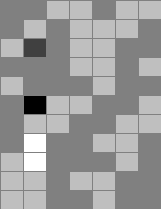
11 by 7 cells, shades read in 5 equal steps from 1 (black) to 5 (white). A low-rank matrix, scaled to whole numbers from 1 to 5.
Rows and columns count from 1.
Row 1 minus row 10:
-1 -1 1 0 -1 1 1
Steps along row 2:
up down up same same down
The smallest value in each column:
3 1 3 3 3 3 3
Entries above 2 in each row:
7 7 6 7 7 6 7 7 7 7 7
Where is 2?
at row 3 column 2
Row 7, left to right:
3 4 4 3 3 4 4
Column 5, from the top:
3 4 4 4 4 3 3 4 3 4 4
